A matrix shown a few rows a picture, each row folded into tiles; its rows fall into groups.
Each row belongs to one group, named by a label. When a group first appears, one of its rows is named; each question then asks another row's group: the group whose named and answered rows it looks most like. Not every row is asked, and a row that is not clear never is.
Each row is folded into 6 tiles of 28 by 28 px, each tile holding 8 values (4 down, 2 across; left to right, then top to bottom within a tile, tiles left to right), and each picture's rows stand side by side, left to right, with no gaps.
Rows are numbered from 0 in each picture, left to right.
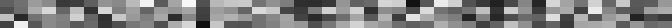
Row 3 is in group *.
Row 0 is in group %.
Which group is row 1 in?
*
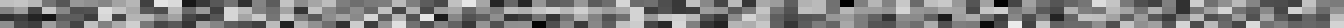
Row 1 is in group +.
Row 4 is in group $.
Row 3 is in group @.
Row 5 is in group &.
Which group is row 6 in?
&
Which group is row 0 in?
@
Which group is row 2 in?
%
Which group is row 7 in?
$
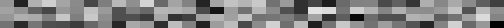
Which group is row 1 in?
*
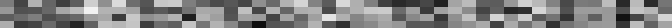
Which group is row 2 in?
%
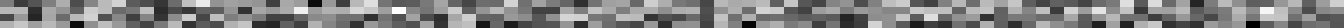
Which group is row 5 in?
+
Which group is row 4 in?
*
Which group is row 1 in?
$
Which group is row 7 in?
+
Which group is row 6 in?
+
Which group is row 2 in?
&
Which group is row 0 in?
*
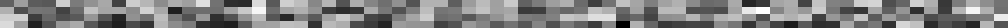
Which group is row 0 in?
$
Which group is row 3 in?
+
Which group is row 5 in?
$
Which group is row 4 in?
+
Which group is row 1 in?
@
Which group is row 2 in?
$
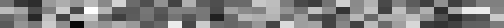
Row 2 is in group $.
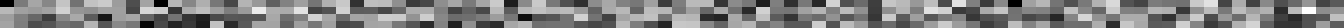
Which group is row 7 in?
$
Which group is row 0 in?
&
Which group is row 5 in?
*
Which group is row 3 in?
&
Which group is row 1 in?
@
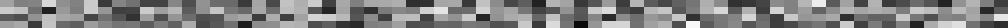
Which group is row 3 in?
*
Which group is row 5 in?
@
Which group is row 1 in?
@
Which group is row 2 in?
+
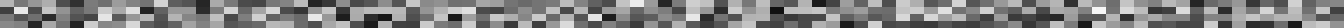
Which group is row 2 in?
@
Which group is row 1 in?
*
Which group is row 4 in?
$
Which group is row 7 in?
+
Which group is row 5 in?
+
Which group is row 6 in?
@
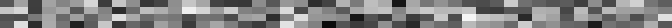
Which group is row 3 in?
%
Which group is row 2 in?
@
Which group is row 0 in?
*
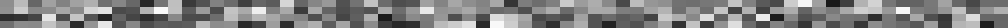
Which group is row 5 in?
&
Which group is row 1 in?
+
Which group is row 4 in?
%
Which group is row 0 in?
*
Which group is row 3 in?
$
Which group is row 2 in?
@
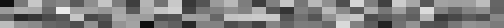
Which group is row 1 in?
+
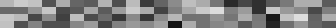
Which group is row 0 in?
$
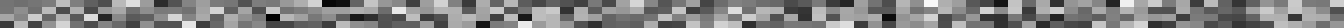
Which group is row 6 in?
@
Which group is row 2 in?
&
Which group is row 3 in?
%
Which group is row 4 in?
*
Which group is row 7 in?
@
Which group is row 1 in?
%
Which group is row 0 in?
%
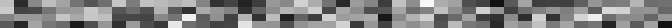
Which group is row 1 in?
$
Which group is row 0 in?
+
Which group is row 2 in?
&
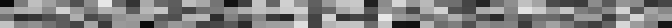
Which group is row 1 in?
@
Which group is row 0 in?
&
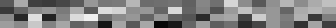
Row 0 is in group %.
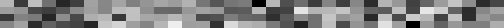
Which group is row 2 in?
*
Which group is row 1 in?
$
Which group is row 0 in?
@
